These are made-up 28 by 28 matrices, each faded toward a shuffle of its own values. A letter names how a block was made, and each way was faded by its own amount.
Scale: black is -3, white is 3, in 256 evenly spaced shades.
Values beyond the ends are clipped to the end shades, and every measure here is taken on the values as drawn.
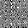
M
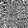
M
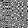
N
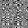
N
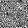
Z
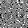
Z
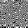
N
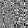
M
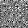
Z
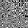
M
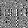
N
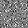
Z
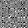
N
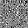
Z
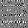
N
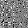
Z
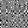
N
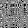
N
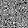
Z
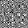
M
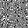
Z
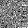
Z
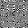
N
